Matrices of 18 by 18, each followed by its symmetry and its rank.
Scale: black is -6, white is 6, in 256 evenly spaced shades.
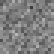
neither, full rank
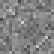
symmetric, full rank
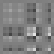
symmetric, rank one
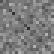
symmetric, full rank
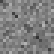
symmetric, full rank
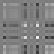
symmetric, rank one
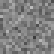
neither, full rank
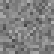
neither, full rank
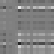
neither, rank one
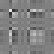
symmetric, rank one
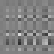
neither, rank one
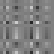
neither, rank one
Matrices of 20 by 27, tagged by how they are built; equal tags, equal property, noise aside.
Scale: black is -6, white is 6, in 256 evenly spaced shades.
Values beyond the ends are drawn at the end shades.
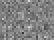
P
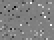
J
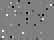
J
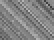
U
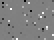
J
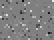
J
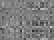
P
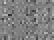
P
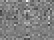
P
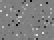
J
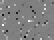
J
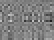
P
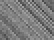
U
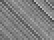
U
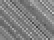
U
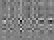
P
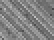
U
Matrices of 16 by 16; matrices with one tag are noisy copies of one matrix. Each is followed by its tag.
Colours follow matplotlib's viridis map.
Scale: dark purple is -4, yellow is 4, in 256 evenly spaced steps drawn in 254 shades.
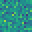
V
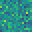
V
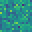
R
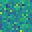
R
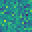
V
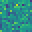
R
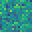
R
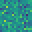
V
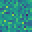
V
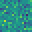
V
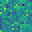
R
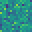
R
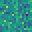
V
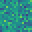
V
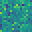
R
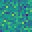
V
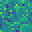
R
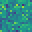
R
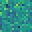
R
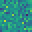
V
